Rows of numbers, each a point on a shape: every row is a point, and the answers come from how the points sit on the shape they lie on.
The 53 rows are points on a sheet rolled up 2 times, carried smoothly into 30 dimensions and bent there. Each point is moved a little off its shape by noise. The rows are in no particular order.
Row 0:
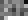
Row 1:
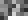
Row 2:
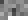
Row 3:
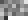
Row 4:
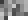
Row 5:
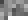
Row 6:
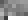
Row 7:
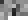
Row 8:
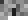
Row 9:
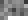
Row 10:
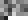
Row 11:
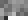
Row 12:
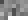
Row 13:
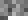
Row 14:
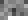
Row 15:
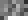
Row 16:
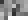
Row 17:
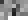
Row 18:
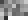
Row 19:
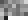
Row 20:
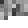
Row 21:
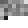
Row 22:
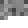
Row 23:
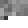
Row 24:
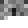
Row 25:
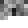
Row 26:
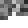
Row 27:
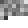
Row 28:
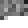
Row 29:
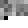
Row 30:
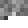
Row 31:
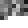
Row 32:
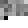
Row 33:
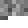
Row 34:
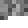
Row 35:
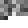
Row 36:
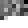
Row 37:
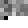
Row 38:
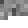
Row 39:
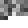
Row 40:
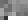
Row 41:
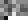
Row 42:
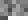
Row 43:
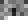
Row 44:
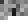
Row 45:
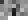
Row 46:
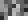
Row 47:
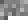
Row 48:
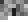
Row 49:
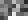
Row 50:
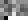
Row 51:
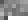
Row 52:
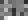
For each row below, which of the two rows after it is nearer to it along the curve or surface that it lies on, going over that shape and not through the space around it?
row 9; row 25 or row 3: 25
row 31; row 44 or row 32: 32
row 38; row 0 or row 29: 0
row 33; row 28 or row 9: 28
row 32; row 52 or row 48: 48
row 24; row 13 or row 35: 13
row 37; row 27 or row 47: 27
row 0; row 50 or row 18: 18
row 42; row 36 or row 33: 33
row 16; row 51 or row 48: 48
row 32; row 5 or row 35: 35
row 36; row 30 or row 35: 35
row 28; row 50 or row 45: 45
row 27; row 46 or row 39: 39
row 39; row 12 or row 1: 1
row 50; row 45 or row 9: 45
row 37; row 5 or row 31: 31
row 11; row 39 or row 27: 27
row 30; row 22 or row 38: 38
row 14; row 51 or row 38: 38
